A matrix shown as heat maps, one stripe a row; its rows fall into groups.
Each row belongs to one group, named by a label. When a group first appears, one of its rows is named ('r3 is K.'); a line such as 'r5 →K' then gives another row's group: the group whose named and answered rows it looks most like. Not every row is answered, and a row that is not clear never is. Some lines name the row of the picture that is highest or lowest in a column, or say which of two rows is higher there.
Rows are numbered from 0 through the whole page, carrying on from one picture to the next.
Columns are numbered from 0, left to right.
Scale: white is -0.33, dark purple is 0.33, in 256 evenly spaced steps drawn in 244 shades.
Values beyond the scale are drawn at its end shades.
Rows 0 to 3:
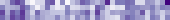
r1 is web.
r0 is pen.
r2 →web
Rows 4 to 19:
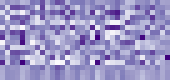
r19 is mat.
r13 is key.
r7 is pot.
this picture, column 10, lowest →16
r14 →pot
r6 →mat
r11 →web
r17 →mat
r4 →mat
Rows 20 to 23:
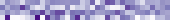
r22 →mat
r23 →key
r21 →web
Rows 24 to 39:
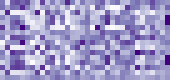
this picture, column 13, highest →24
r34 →pot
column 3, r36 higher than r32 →Yes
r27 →pen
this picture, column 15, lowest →37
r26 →key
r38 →key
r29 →web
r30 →pen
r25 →web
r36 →pen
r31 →pot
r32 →pen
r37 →pot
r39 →mat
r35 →pen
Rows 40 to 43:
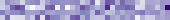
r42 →web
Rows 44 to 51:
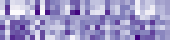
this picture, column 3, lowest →46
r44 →key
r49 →web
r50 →pot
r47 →pen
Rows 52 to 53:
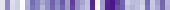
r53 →mat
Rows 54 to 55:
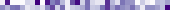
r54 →key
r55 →pen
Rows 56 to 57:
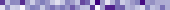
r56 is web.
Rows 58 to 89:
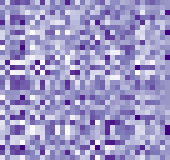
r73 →web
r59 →mat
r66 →web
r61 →pot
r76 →mat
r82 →mat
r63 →pen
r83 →pen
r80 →pen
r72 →key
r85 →key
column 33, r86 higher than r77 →No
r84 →pen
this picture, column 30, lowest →70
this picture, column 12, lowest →62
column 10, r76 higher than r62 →Yes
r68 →web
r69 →pen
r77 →pen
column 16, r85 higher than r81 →No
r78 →pot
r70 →key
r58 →pot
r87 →web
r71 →pot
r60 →pen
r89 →mat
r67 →pen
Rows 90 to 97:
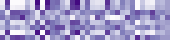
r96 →key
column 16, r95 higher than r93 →Yes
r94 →key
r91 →key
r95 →mat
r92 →pot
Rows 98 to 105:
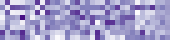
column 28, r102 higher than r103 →No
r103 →key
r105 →web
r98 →key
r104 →web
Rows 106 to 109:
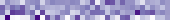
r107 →web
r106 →mat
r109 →key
